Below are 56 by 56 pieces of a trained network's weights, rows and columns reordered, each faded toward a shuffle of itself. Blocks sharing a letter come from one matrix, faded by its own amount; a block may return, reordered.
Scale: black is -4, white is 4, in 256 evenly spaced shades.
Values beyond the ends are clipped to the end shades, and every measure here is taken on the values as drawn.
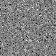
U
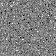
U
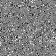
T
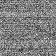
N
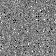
U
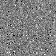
U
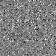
T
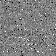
U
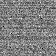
N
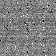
N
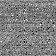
N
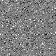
T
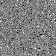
U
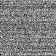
N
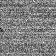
N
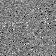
U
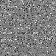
T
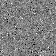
U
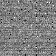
N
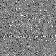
T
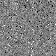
U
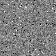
U
